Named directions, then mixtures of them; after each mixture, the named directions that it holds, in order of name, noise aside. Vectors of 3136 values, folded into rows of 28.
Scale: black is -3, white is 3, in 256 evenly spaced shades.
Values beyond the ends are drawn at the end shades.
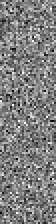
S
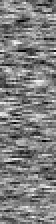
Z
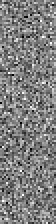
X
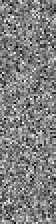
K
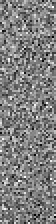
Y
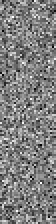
K, Y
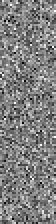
K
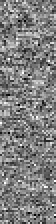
S, Y, Z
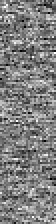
K, Y, Z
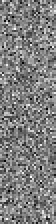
K, X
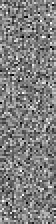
X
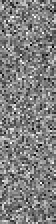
K, Y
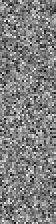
K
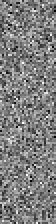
K, S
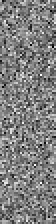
K, Y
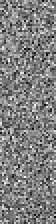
Y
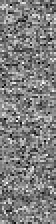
K, X, Z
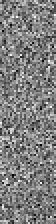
K, Y
